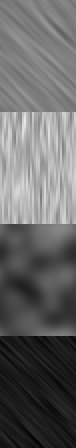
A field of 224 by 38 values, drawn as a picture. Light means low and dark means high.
The table splits into 4 rows of 1 panel. Panel 1,1: middling, slanting down to the right, faint in contrast. Panel 2,1: low, streaked downward. Panel 3,1: high, smooth. Panel 4,1: very high, slanting down to the right, faint in contrast.
